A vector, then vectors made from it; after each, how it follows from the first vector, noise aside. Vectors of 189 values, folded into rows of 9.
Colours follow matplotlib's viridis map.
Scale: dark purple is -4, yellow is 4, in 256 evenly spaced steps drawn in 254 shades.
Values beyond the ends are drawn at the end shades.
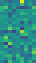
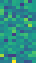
reversed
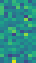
reversed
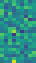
reversed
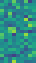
reversed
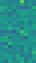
shrunk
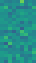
shrunk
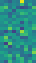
copied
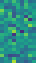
reversed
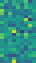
reversed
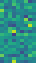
reversed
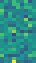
reversed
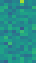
shrunk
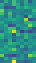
reversed
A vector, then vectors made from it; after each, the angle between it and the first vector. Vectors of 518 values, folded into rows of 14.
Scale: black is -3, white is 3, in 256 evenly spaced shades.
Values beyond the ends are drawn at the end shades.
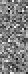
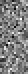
partly opposed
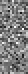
nearly parallel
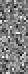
partly opposed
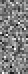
partly opposed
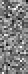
orthogonal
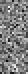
nearly opposite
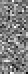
nearly parallel
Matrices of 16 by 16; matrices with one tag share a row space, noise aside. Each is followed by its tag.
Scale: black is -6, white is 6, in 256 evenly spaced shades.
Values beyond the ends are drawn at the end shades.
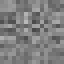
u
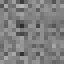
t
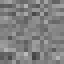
u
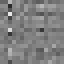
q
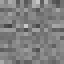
u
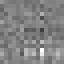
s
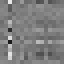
q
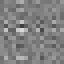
t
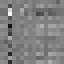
q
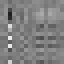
q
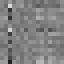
q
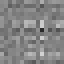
s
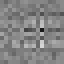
s
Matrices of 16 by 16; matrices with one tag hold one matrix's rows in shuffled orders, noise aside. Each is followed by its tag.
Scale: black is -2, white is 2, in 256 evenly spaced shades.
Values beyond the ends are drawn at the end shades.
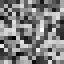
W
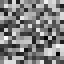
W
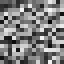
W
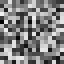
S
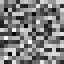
W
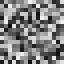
S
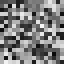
W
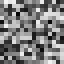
W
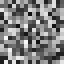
S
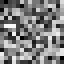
W
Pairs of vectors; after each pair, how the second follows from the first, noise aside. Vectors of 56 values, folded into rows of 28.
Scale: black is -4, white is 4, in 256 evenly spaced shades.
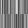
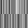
sign-scrambled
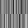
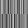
reversed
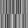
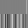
partly zeroed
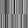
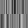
sign-scrambled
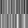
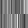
sign-scrambled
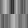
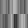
reversed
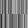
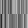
copied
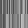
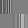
partly zeroed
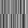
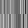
sign-scrambled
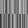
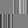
partly zeroed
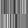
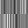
copied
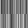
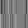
partly zeroed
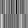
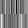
copied
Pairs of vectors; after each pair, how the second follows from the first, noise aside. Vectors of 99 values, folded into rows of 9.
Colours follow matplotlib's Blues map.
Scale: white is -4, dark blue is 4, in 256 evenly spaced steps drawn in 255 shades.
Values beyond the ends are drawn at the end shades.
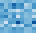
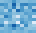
sign-scrambled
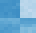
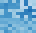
sign-scrambled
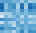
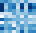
scaled up
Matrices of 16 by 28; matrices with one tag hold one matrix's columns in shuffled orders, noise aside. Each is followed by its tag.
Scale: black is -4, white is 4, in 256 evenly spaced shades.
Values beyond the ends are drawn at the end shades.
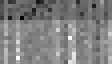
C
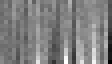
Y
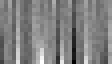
Y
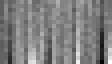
Y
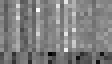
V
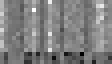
V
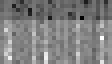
C
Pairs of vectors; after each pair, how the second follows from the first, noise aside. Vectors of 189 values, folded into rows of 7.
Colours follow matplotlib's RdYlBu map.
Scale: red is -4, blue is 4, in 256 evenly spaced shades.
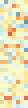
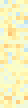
shrunk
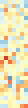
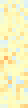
shrunk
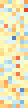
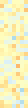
shrunk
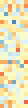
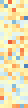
wrapped around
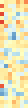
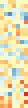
reversed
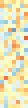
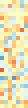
reversed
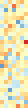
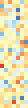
reversed
